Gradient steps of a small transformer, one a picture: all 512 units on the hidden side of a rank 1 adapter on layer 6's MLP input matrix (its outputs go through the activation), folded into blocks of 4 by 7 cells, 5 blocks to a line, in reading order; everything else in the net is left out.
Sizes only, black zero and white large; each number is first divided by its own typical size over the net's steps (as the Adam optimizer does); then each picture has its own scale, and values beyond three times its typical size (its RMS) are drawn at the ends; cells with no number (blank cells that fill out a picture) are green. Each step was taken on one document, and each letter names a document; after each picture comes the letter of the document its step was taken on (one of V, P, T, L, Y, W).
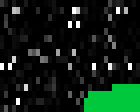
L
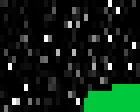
L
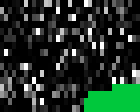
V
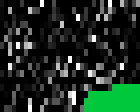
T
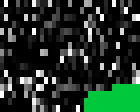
V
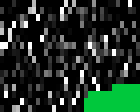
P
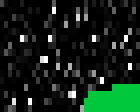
T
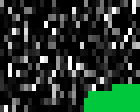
T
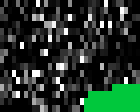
V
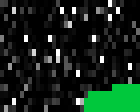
L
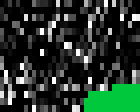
V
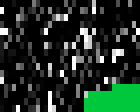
P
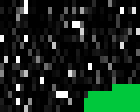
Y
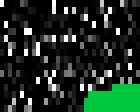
T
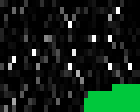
L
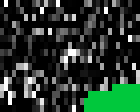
V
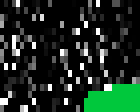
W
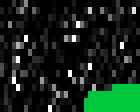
Y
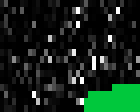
L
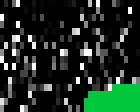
W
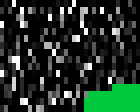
P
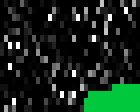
T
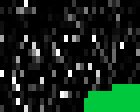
Y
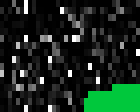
Y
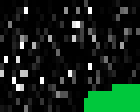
Y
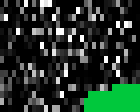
V
